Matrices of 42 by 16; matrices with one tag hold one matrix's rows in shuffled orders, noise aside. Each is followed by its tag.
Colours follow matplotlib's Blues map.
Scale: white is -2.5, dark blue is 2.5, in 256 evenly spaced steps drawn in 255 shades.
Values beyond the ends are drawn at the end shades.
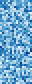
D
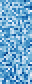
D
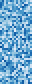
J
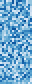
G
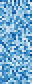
D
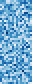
J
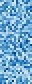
D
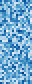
G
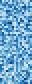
J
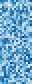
D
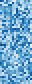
G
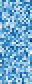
D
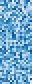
D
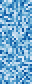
J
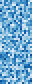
D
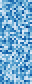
J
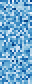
D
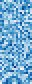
J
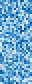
J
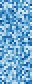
J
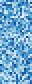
J
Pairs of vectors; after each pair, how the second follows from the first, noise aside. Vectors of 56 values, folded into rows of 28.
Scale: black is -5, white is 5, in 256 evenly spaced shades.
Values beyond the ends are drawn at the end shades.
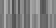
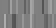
partly zeroed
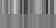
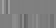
partly zeroed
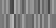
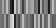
scaled up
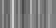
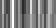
scaled up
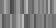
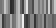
scaled up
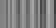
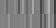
partly zeroed
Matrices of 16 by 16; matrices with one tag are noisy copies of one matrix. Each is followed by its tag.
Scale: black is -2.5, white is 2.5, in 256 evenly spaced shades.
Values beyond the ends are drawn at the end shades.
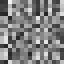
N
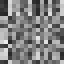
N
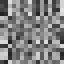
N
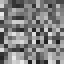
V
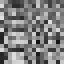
V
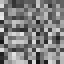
V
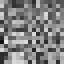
V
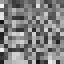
V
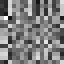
N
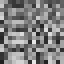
V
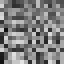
V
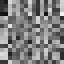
N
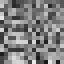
V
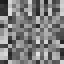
N
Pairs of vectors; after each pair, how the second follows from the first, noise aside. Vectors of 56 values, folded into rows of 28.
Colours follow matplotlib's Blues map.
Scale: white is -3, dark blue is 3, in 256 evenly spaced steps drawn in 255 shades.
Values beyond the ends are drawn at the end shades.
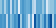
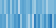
shrunk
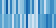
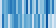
wrapped around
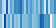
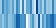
wrapped around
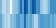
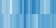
shrunk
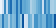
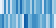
sign-scrambled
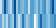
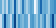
wrapped around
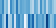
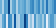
negated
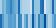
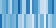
sign-scrambled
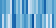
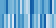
wrapped around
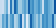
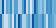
wrapped around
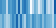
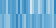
shrunk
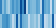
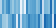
negated
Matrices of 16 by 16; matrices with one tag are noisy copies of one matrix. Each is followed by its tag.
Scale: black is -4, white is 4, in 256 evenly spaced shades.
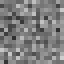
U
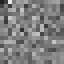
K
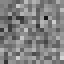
U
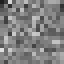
K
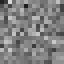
K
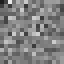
K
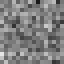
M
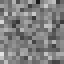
M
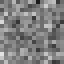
M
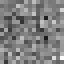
U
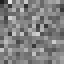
K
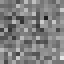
U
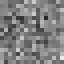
U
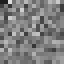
K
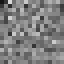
K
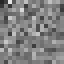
K
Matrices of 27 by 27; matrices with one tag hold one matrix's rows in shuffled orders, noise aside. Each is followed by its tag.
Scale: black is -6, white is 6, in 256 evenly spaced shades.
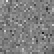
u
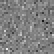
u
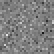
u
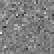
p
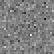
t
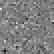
p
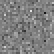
t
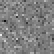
p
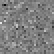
p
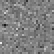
p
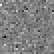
p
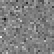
p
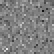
u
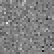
u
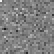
p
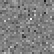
t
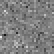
p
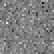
u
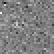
p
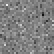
u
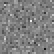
t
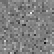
t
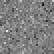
u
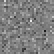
t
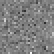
t
